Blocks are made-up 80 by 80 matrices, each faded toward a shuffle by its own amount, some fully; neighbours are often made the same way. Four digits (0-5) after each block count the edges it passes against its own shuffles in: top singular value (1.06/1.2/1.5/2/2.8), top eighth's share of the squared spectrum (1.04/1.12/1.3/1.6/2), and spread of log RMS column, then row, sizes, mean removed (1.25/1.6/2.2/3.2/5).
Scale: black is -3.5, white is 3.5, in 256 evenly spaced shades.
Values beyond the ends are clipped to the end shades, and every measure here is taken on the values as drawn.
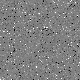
2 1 0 0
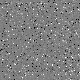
2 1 0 0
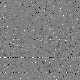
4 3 1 1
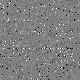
3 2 0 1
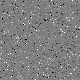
0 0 0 0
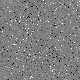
0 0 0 0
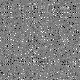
4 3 0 2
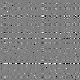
5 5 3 3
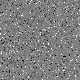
0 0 0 0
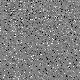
3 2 0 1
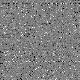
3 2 0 1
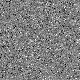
0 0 0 0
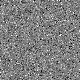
0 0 0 0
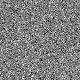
2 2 0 0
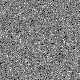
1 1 0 0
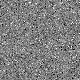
2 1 0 0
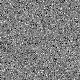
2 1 0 0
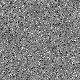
1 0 0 0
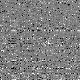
4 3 1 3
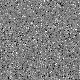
2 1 0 0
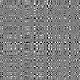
5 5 4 4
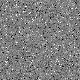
2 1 1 0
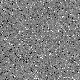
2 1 0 0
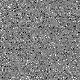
3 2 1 1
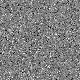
1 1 0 0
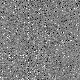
1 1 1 0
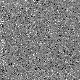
1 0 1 0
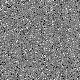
0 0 0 0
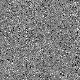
1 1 2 0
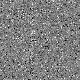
0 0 1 0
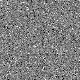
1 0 2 0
